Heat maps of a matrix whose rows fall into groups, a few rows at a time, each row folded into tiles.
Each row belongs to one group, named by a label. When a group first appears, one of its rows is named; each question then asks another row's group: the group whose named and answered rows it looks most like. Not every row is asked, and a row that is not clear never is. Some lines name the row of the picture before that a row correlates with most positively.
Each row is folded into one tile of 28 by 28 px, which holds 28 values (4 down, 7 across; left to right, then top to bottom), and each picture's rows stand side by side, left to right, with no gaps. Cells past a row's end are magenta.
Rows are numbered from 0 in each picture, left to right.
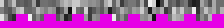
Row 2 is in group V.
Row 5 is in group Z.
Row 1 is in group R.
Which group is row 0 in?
Z
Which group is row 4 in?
R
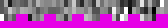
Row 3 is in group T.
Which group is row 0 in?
R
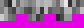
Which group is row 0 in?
T
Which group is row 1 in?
V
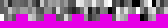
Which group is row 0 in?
R
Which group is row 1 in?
T
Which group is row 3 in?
V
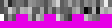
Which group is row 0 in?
R
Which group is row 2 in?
Z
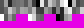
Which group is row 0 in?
R
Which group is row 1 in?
T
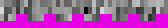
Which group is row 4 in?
V
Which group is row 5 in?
V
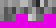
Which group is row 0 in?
V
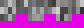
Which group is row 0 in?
Z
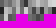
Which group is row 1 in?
V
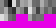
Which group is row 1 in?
Z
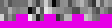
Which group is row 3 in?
T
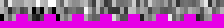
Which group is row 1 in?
V
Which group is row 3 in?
Z
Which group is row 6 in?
R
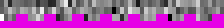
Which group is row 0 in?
R
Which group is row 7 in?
Z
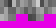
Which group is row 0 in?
T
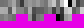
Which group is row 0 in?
Z
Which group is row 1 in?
V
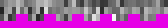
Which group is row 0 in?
V
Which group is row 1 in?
V
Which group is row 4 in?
R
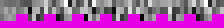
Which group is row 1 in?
V
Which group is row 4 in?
V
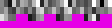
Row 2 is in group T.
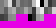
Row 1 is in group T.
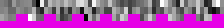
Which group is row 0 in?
T
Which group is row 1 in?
T
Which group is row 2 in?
V
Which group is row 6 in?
T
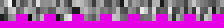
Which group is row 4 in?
T
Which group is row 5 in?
Z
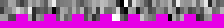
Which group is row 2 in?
V
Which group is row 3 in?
V
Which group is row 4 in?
T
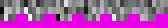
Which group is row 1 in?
R
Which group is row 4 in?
R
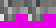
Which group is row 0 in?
R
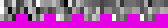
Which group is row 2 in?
T
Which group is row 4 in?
R
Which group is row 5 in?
R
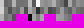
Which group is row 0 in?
Z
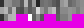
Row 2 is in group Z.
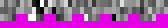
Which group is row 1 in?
T
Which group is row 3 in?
R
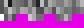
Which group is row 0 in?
R
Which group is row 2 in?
Z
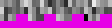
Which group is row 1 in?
Z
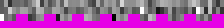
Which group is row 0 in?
R
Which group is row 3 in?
T
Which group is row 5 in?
Z
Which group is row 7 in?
Z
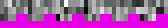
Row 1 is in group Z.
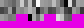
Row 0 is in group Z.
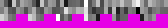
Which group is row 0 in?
T
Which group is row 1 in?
T
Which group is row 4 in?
V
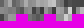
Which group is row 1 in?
V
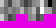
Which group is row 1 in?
Z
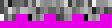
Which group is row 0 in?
R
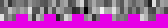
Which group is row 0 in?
R
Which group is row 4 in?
Z
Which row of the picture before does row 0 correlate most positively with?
0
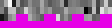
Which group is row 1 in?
Z
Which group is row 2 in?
R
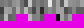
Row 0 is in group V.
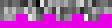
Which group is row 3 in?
R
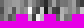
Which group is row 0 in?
V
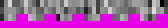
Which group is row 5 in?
Z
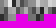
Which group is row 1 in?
V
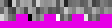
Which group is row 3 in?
R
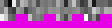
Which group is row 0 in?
T
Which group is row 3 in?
R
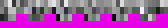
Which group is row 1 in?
V
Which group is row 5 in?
Z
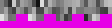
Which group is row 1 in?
T
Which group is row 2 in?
V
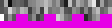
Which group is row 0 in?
R
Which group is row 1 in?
V
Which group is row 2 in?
T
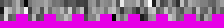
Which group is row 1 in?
V
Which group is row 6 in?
T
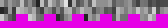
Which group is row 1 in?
T
